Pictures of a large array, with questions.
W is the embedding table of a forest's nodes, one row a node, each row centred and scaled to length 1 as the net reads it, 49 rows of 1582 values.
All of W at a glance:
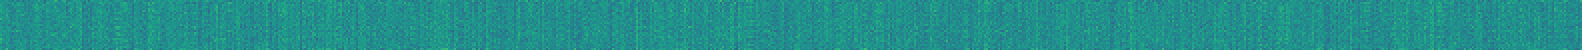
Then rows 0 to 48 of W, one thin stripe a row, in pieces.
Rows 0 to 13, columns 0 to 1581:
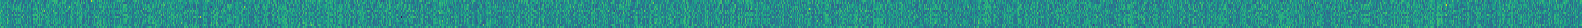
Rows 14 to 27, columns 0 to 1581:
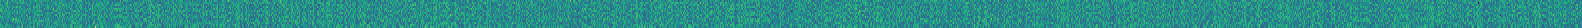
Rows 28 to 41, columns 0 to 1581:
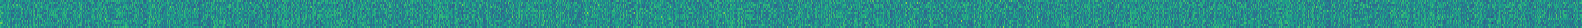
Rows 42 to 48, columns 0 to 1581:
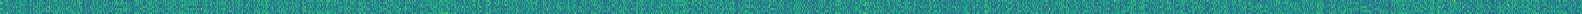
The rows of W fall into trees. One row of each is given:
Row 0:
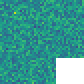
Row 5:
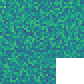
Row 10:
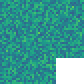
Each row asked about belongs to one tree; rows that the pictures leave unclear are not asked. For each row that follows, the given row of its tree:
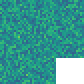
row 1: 0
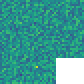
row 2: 10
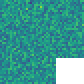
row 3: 10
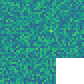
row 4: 10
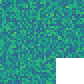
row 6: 0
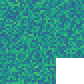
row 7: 10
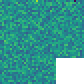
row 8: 5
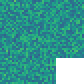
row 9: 10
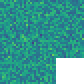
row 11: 10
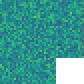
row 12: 0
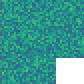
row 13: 5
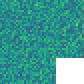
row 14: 10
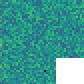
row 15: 0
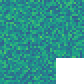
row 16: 5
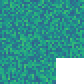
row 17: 10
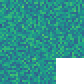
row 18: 5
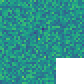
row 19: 0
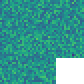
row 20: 10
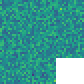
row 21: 0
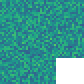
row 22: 5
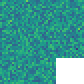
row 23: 10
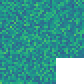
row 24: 10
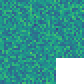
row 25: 0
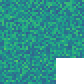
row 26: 5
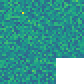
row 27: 5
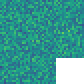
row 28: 5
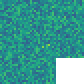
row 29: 0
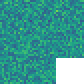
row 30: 10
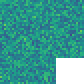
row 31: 10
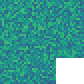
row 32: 5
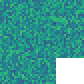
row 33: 0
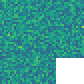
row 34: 5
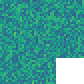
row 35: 0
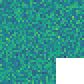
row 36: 0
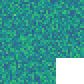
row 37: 10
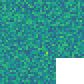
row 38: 5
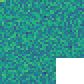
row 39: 5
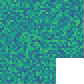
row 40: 10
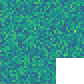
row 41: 5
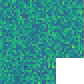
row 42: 0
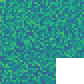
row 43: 5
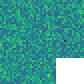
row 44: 0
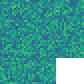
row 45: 10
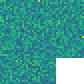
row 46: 5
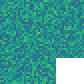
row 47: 10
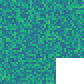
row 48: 0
